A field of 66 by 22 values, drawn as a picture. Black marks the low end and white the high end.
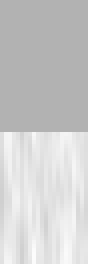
It is made of 2 by 1 panels. Panel 1,1: high, flat. Panel 2,1: very high, streaked downward, faint in contrast.
